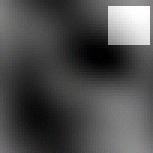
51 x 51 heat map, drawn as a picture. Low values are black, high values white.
The top right is the ninth with the highest average. The top right is the roughest part. An odd patch, higher than its surroundings, sits in the top right. Overall the values sit about 30% of the way up the scale. Most values sit low, with a long tail of high ones.
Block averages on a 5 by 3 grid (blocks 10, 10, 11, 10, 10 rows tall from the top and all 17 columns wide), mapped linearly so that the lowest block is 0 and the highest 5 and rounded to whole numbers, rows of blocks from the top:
215 / 202 / 111 / 012 / 113
